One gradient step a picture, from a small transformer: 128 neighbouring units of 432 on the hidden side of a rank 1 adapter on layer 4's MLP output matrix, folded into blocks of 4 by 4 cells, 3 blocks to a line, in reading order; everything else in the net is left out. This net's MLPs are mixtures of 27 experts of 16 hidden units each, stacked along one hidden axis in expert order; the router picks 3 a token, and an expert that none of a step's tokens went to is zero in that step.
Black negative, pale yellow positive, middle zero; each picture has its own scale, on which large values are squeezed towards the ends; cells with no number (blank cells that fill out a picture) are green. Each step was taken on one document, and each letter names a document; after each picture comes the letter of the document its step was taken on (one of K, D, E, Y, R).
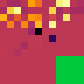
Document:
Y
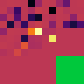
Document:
Y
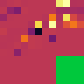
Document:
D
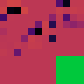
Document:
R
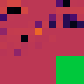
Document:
D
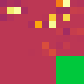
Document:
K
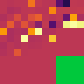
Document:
R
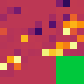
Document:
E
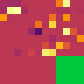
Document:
D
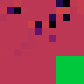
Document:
K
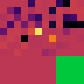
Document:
Y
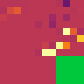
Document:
K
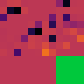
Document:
D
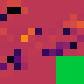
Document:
E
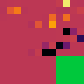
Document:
K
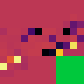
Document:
E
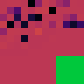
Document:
Y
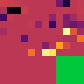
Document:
K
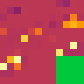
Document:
E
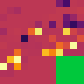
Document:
E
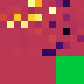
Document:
Y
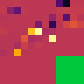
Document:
D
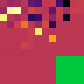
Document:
Y
